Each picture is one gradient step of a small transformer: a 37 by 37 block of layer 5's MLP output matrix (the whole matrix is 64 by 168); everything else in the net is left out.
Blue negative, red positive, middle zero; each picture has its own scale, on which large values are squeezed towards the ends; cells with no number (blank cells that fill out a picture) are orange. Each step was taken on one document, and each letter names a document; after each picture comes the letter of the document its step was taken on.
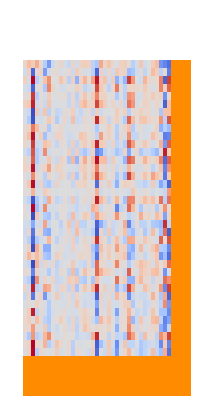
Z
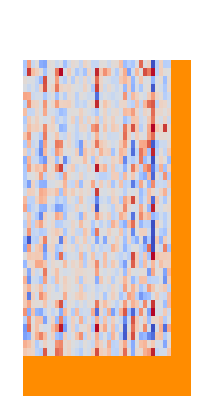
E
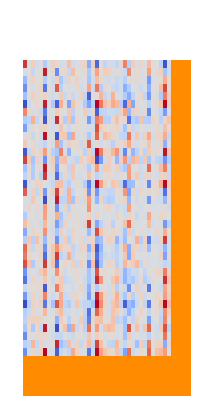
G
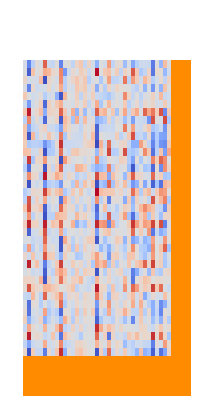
E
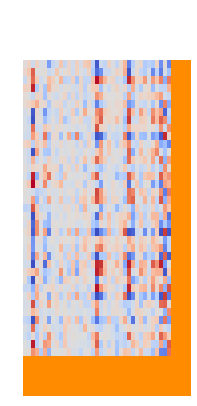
Z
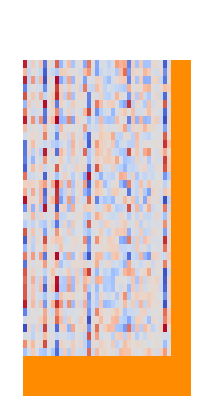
G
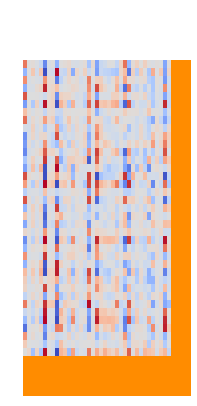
G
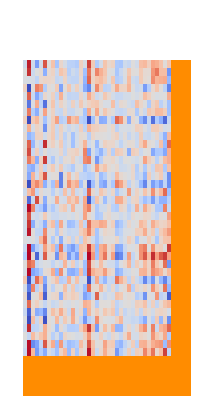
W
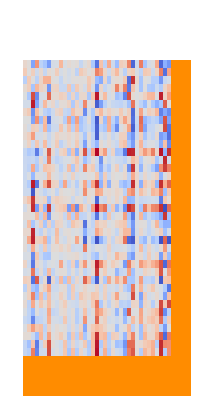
Z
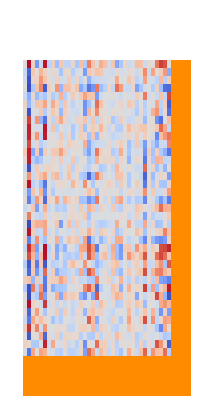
W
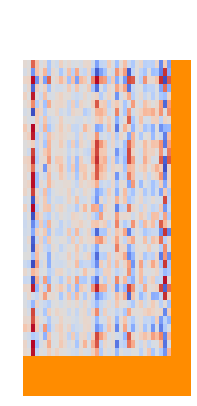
Z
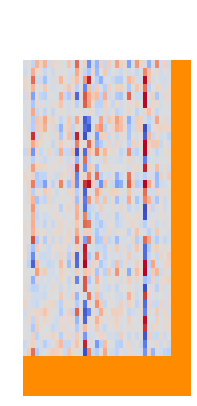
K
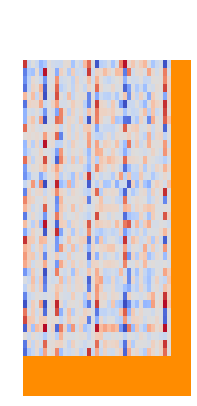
G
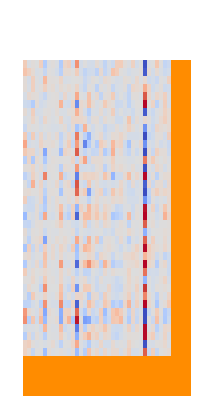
K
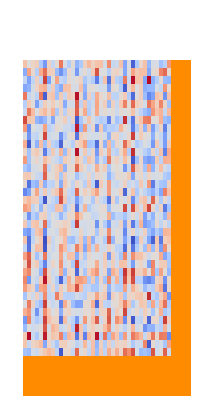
E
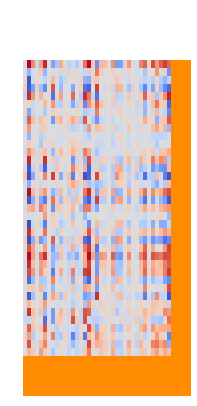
W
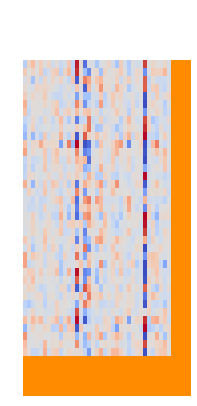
K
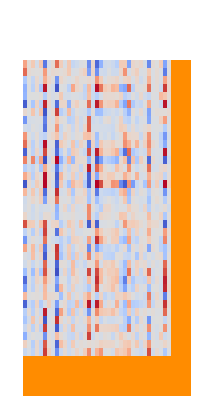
G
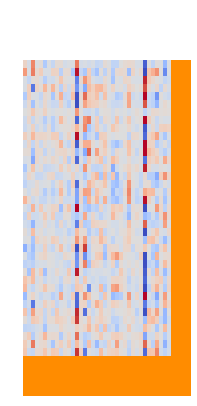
K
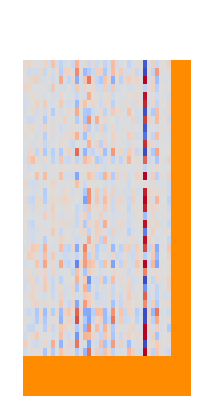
K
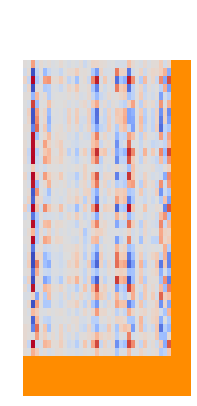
Z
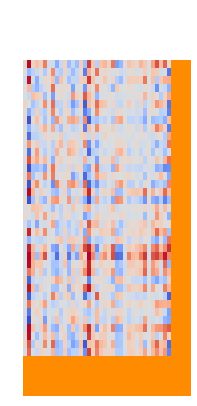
W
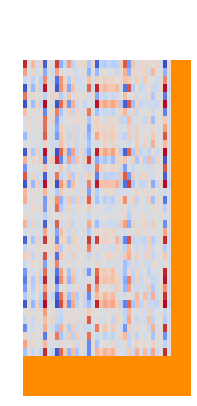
G
